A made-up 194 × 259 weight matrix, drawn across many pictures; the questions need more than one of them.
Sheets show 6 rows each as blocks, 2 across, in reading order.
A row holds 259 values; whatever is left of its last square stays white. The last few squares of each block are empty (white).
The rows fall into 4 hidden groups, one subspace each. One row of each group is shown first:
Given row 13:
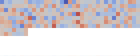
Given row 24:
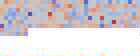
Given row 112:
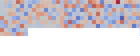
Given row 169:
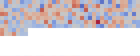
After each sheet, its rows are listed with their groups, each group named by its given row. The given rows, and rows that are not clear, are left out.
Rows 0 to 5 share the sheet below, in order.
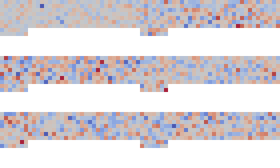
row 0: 112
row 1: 112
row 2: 112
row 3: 13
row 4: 169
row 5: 24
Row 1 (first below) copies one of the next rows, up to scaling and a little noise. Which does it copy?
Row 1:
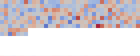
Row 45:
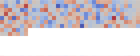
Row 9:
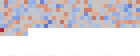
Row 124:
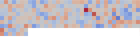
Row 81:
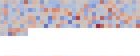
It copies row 81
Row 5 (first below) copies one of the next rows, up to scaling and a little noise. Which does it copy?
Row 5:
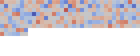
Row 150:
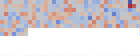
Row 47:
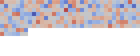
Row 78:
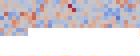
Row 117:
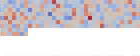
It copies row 47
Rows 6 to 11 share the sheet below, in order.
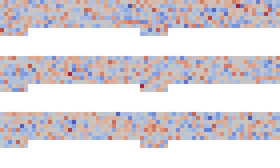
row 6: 112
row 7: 24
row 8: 24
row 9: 112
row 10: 24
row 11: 24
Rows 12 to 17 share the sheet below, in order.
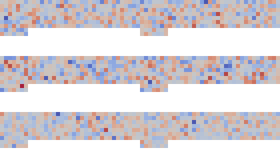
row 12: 13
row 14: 169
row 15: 169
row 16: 169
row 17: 13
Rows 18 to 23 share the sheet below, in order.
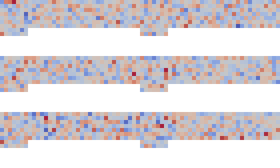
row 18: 169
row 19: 112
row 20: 13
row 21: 169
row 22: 112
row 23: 13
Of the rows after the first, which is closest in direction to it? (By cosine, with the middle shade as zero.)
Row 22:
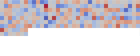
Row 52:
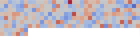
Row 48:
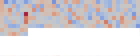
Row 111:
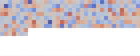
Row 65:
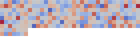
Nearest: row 65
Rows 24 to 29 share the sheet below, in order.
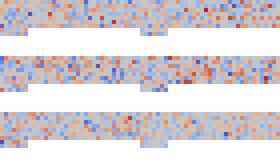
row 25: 112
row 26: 169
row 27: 24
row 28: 112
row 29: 13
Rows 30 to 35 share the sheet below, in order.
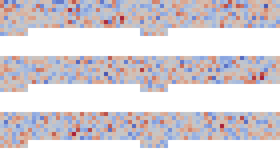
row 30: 169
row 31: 112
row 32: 112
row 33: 169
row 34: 13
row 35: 13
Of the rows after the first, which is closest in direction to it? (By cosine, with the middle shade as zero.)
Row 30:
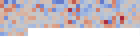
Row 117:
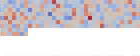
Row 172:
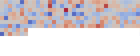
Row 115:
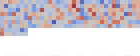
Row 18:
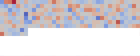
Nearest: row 115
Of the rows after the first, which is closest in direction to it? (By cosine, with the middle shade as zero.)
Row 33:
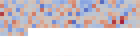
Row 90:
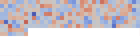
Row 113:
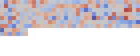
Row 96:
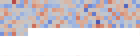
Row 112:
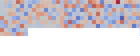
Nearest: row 112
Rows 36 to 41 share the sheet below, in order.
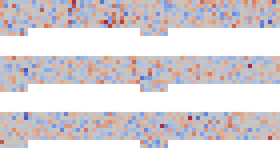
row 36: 169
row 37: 13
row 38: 169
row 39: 13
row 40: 13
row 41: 13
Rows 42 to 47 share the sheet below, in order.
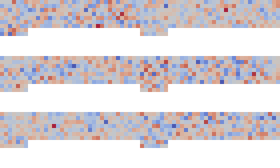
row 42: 112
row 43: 112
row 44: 24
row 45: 112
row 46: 24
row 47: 24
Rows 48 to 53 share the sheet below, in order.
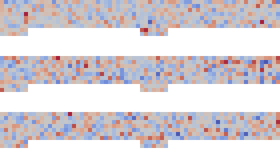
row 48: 169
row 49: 13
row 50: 169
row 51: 112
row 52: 24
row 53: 13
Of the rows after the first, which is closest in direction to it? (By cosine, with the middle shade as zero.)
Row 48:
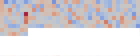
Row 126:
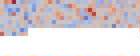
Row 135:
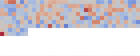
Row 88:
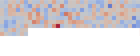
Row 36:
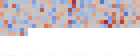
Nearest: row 36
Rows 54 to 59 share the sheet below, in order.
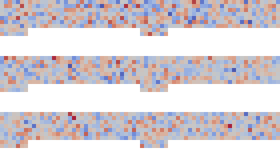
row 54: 112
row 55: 13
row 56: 169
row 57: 13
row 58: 13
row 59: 13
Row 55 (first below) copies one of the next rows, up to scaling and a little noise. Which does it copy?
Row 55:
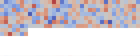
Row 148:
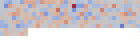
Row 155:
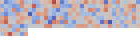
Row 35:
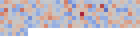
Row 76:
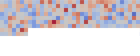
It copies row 155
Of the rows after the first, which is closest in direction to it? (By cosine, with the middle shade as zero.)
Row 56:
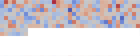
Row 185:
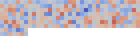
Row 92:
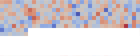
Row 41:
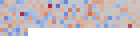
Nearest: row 41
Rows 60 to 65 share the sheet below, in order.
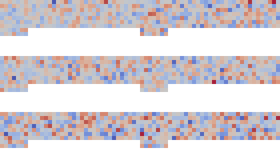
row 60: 13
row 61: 24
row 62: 169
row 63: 13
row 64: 169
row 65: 112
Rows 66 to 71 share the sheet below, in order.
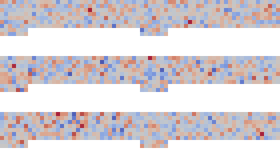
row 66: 169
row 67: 112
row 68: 13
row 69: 24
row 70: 169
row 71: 24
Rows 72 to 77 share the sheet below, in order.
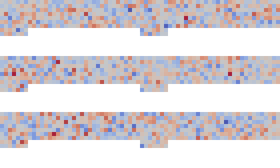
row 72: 24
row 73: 112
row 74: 24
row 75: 24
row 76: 13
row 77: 169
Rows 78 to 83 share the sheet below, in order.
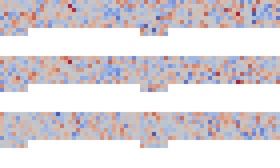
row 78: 24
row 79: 112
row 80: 24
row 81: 112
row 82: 169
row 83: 169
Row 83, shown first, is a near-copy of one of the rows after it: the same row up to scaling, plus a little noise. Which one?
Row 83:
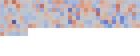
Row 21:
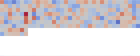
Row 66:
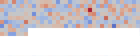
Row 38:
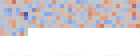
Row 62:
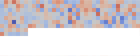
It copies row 62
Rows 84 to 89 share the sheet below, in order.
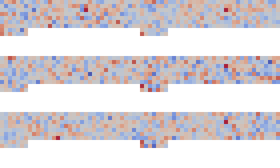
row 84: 169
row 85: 169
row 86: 24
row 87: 112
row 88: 13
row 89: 112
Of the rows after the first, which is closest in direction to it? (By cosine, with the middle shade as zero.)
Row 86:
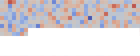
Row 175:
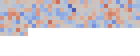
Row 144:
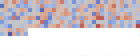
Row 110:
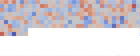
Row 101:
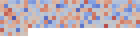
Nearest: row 110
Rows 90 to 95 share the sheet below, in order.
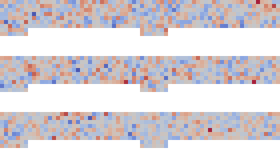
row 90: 169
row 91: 13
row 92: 13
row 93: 169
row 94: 13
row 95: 13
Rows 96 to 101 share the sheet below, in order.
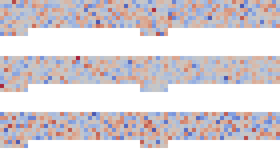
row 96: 112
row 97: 13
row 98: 112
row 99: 13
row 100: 13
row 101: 112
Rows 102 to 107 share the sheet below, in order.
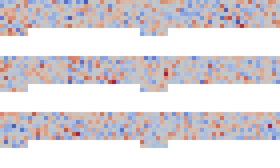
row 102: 24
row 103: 169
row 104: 169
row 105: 169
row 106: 24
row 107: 13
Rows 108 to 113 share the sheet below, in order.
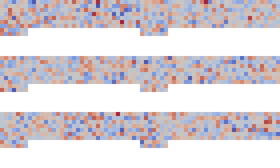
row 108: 112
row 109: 13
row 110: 169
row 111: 112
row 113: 112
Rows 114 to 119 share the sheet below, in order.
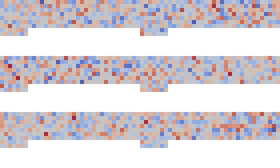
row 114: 169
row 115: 169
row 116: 112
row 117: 24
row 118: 169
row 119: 13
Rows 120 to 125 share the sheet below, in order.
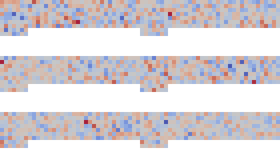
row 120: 24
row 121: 13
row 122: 169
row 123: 169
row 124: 112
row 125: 112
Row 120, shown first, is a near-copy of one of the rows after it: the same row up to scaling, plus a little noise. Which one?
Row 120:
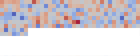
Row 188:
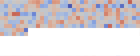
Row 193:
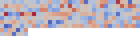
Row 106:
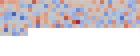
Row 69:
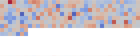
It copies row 106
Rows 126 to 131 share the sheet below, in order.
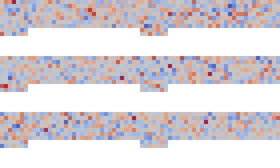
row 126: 169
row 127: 13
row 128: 13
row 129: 24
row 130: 24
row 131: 13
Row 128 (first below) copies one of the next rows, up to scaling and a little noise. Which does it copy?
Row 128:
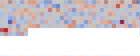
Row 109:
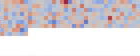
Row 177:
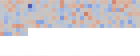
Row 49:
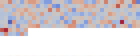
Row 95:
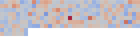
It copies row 49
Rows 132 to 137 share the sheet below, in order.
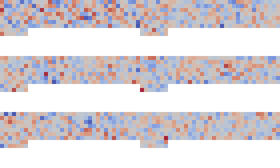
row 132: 169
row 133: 112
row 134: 13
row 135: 169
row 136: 169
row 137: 24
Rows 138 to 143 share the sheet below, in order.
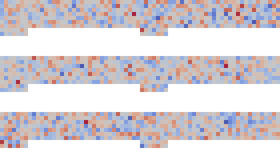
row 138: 169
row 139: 112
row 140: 24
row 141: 169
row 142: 112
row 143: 169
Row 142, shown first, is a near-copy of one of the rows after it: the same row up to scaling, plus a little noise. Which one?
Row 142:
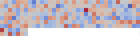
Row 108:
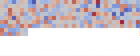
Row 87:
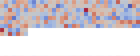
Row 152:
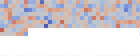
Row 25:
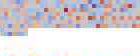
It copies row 87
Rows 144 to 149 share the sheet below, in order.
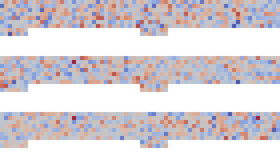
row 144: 112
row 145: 13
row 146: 13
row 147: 112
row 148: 13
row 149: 13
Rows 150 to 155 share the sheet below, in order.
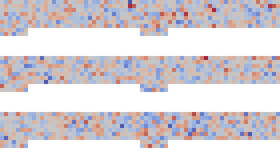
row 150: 24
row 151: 24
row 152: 112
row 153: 13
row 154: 112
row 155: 13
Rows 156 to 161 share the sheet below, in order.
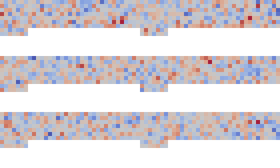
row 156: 169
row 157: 13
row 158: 24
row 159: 24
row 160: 112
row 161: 13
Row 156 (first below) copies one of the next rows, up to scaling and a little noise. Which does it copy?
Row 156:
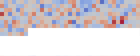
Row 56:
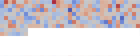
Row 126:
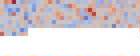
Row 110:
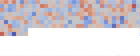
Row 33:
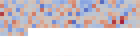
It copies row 33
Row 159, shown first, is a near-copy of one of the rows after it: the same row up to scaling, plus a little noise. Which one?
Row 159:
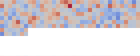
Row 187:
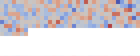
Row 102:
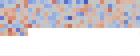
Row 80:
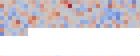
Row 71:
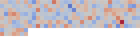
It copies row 80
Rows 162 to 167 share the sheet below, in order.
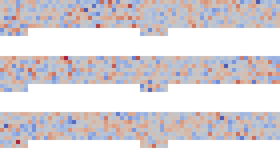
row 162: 112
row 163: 24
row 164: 13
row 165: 112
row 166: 24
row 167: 169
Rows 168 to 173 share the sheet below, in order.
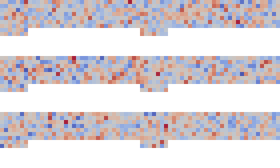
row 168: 24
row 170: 169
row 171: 112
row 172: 13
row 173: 169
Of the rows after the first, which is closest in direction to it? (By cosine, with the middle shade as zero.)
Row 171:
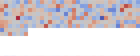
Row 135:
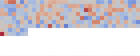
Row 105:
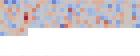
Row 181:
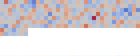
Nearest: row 105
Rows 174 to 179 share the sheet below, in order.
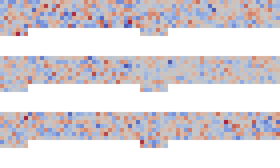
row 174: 24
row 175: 24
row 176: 112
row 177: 13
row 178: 13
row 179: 112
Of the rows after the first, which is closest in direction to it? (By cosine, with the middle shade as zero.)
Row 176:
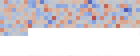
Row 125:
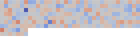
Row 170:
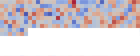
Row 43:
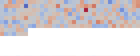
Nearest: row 125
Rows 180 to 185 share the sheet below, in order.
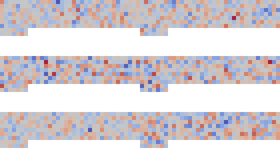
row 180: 169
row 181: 112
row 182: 112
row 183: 112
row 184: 24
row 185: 169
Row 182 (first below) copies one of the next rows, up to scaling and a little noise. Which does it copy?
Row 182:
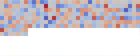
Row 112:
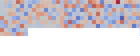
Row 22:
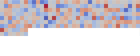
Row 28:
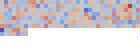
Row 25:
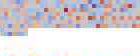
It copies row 22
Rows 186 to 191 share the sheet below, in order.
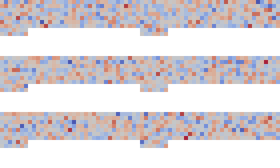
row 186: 112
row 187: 24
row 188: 24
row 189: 112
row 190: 24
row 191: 112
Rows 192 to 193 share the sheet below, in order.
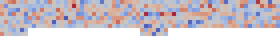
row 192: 169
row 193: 24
